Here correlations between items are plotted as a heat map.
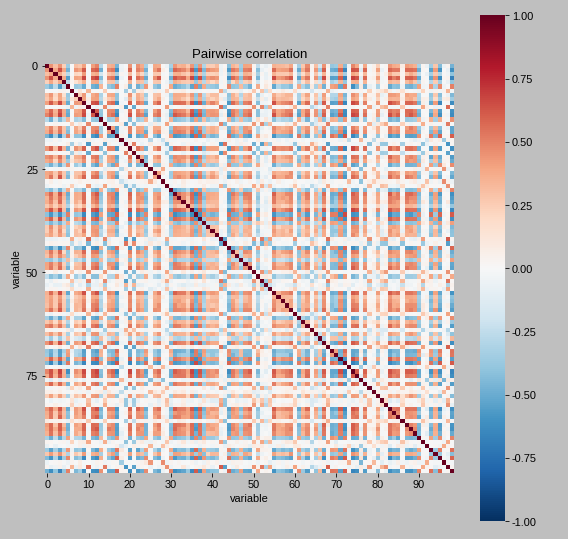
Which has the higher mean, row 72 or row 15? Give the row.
15
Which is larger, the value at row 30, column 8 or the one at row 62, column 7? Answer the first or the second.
the second
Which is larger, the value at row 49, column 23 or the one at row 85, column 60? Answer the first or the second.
the first
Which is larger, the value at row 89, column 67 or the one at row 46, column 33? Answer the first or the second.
the first
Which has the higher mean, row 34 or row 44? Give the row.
34
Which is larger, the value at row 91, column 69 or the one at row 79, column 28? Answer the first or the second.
the second
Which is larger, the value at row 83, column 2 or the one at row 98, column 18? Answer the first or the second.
the first
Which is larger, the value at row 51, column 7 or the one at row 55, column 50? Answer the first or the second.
the second
